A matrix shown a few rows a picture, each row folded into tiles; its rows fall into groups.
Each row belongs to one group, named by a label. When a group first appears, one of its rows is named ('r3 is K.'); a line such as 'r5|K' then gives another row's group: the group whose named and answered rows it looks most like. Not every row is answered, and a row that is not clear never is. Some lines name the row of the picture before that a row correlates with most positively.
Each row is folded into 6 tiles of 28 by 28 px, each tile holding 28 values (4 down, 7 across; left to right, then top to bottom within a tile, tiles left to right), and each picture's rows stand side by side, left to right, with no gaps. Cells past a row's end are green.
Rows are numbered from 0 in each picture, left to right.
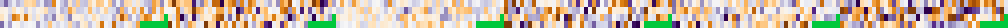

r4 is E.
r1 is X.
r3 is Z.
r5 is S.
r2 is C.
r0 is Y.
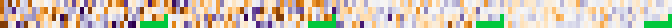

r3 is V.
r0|Z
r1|S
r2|E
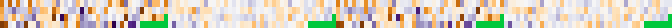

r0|Z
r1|E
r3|E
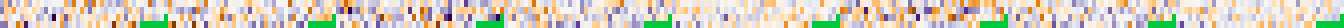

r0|E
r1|Z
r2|C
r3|V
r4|E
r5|S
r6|V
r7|E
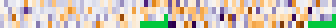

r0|Y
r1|E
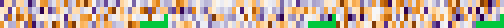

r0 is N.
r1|C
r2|X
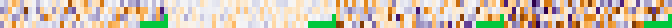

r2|Z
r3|N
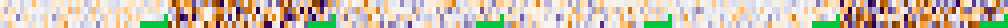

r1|X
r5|N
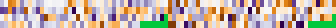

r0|C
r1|Z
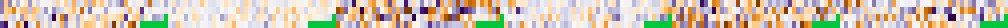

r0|E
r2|S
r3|C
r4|N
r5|C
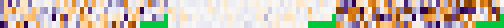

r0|E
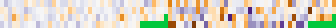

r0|Y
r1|Z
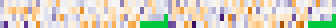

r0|E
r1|E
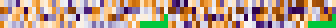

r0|S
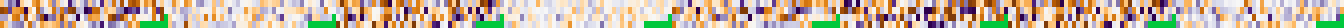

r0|S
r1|C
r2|X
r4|S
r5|S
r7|C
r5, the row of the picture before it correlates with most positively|1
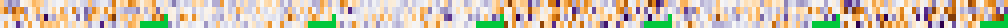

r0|S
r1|Y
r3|X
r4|C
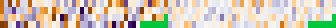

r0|Z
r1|E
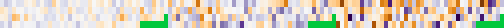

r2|X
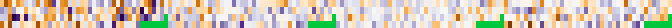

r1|V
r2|Y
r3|Z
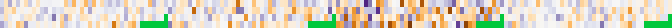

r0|E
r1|C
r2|N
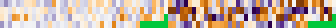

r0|Y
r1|S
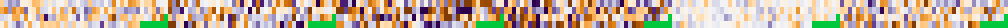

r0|S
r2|S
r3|N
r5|N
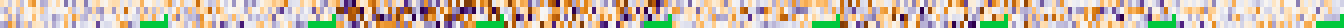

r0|V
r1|V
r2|S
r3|X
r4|S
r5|Z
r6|C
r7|E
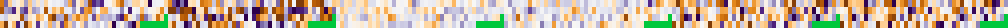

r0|Z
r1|S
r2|V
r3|Y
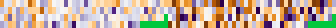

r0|V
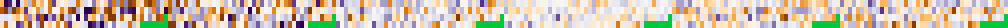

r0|S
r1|Z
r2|Y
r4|S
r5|N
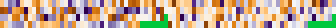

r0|S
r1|X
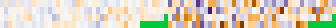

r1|N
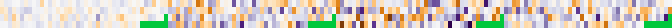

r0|Y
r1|V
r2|Z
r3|C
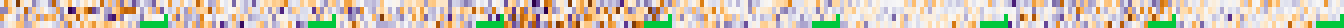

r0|C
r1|V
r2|C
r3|N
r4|V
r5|E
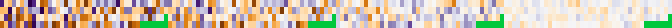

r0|N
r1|N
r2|V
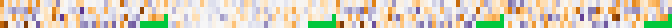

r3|S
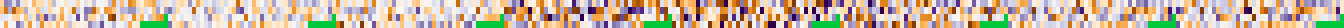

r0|S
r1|C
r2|Z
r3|S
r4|X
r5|N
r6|C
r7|C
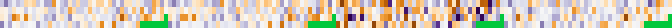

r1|Y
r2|X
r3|Y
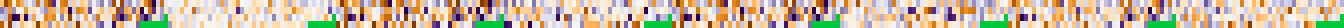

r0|X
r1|C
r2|X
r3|E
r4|X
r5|C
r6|X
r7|N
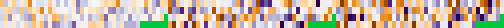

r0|V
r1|Z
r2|X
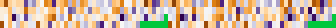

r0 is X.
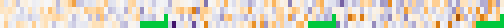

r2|Y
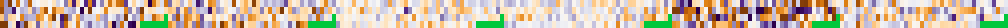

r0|Z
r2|C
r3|Y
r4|S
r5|C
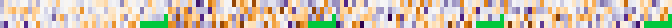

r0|E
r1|N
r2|E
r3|Z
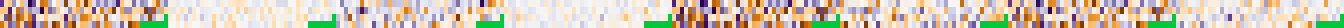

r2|Y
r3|Y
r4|N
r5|Z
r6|N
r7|E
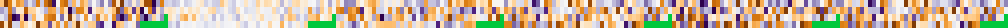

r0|X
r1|Y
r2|S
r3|N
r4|N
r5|N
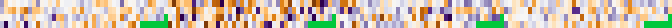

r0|E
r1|X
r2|C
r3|C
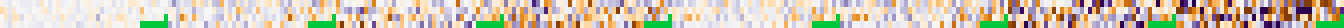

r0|Y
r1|Y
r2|Z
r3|N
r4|Y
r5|Y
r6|Z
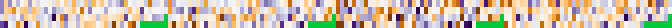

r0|E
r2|Z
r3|X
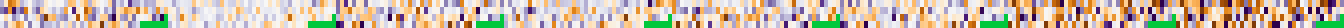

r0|C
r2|E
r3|Y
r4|Z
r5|E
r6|X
